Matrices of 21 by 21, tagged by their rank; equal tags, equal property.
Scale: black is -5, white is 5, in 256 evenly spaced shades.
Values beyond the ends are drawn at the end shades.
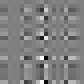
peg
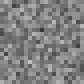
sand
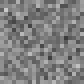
sand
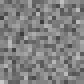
sand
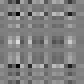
peg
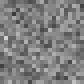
sand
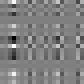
peg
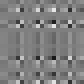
peg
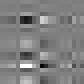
peg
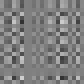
peg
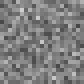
sand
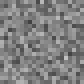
sand
